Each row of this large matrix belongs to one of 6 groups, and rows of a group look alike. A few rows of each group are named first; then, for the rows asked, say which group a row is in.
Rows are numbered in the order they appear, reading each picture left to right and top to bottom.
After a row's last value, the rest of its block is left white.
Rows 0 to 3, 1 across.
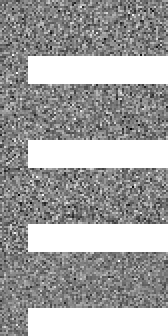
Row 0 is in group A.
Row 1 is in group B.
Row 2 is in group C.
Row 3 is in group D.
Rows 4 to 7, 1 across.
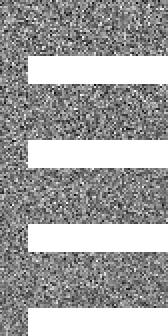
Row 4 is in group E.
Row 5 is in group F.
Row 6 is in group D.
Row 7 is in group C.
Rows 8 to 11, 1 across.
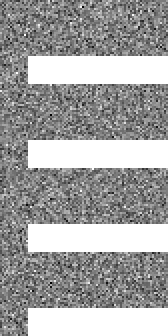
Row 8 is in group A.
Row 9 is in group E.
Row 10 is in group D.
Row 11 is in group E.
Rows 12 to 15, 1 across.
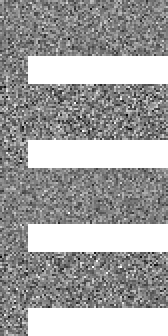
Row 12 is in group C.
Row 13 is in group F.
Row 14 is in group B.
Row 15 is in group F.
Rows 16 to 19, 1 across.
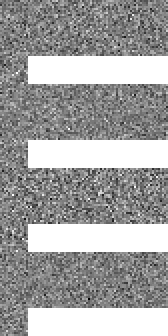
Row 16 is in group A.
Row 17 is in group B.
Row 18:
E
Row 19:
F
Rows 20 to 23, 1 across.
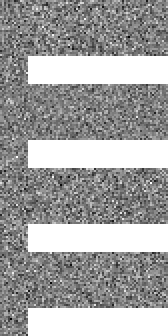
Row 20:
C
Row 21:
A
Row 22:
F
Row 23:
E
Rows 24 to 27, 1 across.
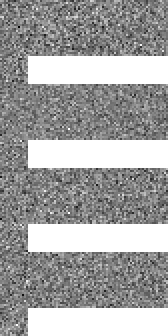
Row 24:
C
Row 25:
B
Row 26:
B
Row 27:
A
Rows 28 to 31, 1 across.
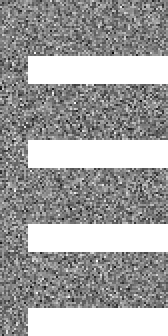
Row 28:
E
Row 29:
F
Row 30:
F
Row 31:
C
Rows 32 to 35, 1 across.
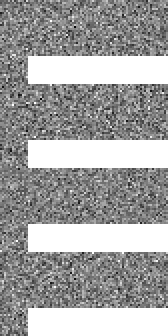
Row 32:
D
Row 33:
E
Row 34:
A
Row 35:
D
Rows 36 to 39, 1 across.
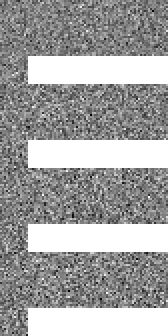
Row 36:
A
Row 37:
D
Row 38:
C
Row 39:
C
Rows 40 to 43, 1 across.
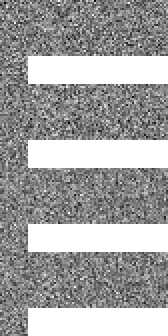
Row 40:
F
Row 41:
C
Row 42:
B
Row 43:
B
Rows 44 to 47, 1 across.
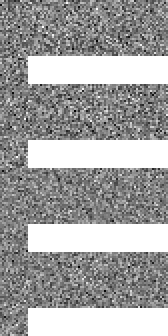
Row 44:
C
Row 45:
A
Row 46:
E
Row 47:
A
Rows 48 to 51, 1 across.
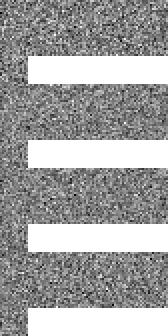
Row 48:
D
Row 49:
D
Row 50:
D
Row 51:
E
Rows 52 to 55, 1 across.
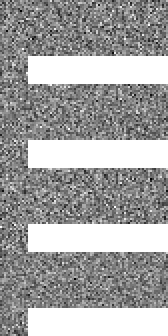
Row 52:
E
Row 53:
B
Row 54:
B
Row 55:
D
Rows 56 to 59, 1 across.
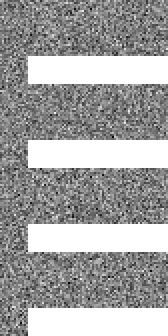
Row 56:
C
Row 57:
E
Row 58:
C
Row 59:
D
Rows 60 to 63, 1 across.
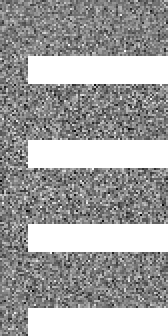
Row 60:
B
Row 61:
F
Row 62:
D
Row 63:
E
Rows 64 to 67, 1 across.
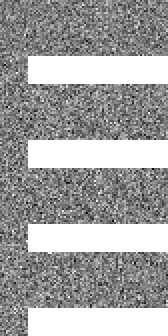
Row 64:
A
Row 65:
C
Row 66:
E
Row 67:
B
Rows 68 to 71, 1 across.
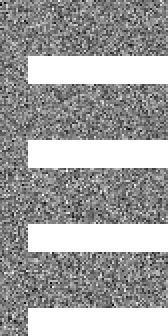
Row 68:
F
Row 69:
F
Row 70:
C
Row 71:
E
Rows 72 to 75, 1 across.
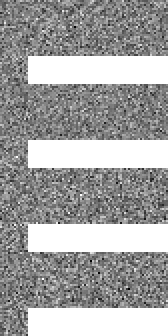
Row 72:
D
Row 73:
A
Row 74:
B
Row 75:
C
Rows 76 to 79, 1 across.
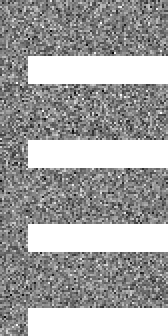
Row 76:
E
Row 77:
C
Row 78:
D
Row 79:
A
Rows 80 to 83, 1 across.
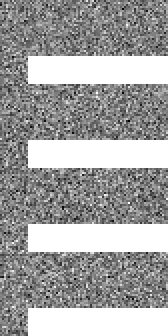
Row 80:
F
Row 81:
C
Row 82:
A
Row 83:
D
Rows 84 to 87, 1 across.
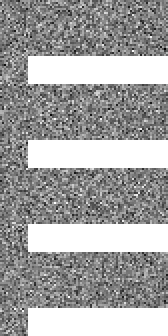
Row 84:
A
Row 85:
D
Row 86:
D
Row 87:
B
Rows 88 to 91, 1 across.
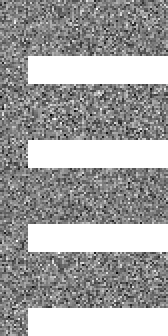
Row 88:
F
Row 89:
D
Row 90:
A
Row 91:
F
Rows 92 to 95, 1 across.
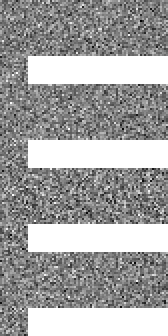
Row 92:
A
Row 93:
B
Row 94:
E
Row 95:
B
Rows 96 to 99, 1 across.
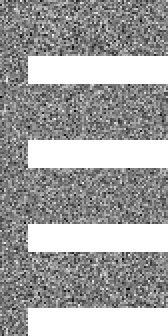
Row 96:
C
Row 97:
D
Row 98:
D
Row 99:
C
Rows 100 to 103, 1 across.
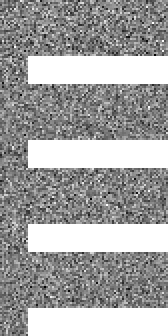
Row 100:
C
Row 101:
E
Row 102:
D
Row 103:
C
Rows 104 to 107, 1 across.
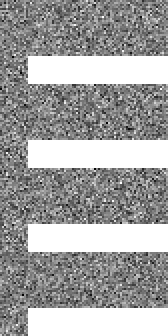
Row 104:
F
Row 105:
F
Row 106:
F
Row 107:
A
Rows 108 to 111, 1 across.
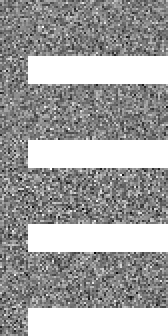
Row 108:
C
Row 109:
B
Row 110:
E
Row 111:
F
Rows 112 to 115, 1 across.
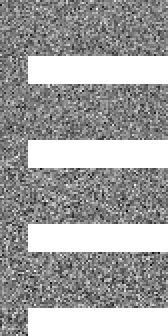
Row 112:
C
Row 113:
A
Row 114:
C
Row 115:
E
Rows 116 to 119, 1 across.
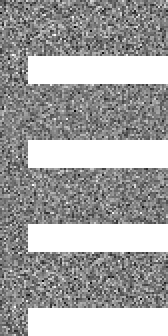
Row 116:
D
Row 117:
D
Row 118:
C
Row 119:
D
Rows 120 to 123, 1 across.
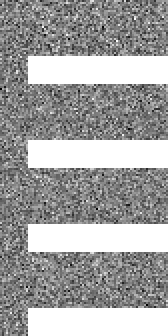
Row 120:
C
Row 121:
F
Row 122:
C
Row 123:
C
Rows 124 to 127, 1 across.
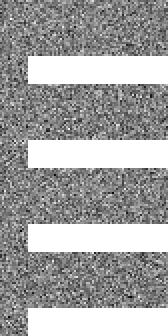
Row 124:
D
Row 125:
B
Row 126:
D
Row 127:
F
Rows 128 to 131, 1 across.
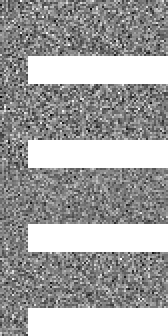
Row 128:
C
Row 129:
D
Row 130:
C
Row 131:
E
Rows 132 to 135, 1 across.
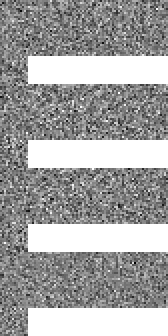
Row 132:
E
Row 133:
D
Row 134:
D
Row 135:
B
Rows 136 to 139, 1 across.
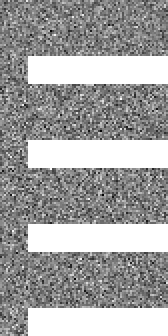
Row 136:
D
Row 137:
F
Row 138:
E
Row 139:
A
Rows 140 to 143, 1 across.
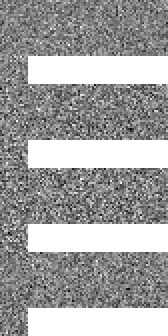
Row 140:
B
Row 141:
F
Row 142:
F
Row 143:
C
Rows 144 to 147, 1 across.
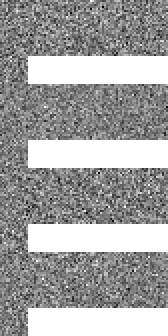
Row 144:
C
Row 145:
B
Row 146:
E
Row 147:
C
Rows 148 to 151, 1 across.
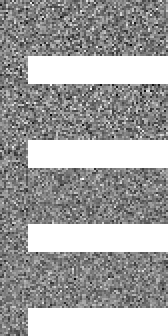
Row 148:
F
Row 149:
E
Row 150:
F
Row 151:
D
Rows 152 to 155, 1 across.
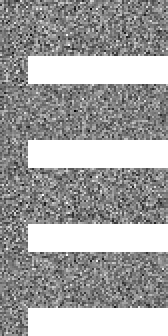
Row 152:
C
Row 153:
D
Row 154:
C
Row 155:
C
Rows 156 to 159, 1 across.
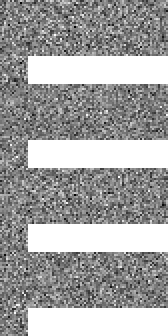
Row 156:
D
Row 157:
A
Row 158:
D
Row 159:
F
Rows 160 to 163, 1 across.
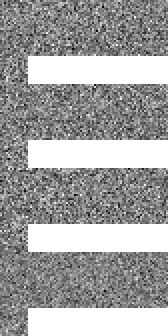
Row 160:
C
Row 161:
F
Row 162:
D
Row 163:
A
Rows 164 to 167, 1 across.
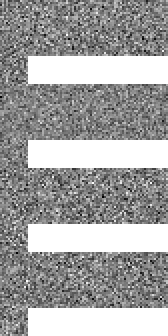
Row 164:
C
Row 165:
D
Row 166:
F
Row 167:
A
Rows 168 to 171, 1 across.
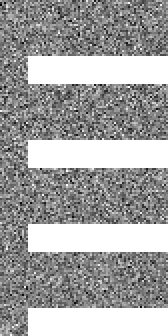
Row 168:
F
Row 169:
F
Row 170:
C
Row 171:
A
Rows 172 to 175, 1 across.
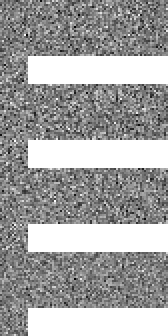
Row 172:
A
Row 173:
B
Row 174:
B
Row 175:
D
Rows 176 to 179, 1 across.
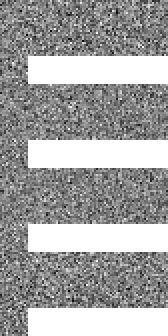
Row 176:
E
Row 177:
B
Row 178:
B
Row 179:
C
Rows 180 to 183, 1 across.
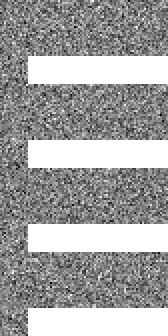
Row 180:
D
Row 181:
D
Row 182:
A
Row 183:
E
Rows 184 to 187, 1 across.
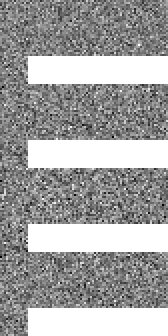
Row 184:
F
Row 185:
E
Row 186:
D
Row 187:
F
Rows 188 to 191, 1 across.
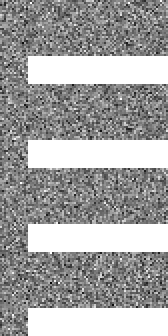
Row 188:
F
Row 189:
F
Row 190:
B
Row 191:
E
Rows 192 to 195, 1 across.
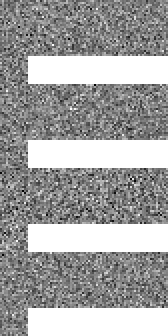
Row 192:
C
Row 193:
F
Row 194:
A
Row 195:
E
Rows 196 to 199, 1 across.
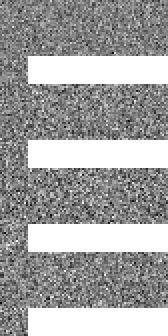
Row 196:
E
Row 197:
C
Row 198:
A
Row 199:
B
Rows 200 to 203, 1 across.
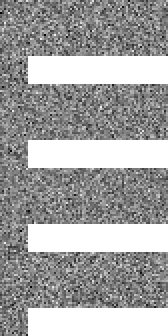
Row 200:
D
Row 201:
E
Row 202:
D
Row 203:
C
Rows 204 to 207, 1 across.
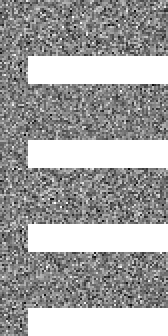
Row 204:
D
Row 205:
E
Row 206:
D
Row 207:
F
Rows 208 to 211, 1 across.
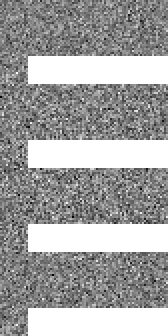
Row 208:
A
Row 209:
D
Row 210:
C
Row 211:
A
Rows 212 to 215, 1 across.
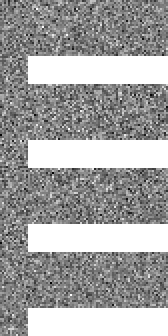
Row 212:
C
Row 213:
B
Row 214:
F
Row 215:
E
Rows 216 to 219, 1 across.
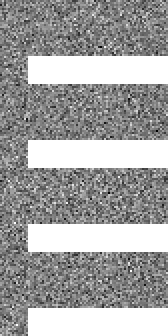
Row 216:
F
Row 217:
A
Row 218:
D
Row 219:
A
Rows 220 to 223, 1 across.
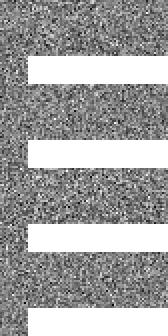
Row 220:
C
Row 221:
D
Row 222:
C
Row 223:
E
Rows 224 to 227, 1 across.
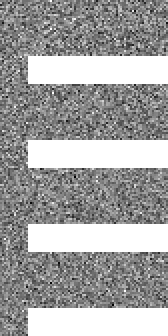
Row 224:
B
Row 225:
F
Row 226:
C
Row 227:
E
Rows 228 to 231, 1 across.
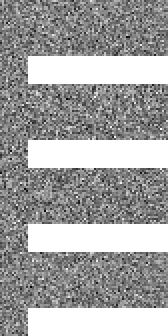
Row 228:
C
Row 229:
E
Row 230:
F
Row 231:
C
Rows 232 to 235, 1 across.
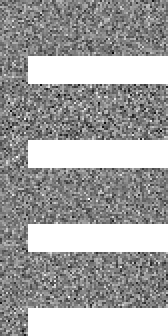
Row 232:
E
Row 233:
A
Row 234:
E
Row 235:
B
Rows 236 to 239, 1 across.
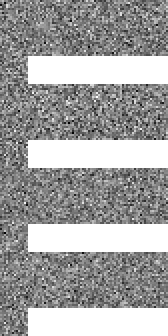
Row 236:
F
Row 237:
C
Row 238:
A
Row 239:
C
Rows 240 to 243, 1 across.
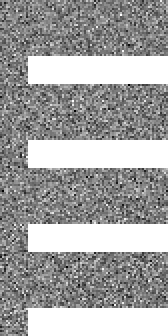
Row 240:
F
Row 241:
D
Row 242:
B
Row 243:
F
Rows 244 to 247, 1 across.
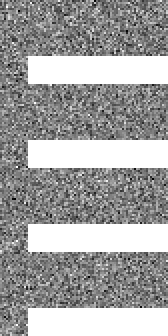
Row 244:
F
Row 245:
E
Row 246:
A
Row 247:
A
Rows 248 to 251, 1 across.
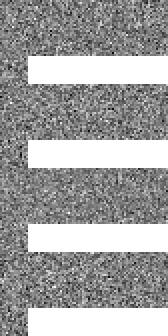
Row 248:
E
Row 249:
D
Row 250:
B
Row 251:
D
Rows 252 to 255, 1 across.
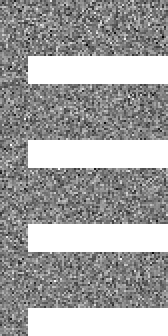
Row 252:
E
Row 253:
A
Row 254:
F
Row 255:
E
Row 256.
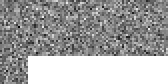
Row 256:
C
